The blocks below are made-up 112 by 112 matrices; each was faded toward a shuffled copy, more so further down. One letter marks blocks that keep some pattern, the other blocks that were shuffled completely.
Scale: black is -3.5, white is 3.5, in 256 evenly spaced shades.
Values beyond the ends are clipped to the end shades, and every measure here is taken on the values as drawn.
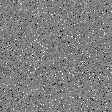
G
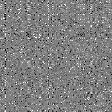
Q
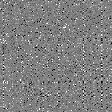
Q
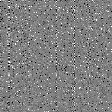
Q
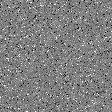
G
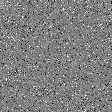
G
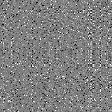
Q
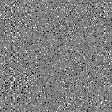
Q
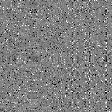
Q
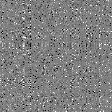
Q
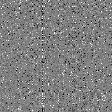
Q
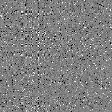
Q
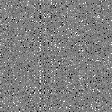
Q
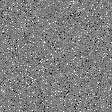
G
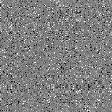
Q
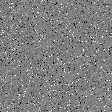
G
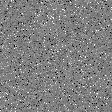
G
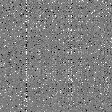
Q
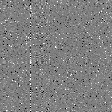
Q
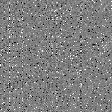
Q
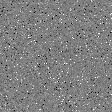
G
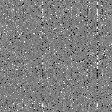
Q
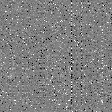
Q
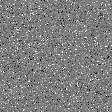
G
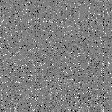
Q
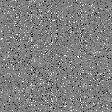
Q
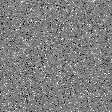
G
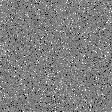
G
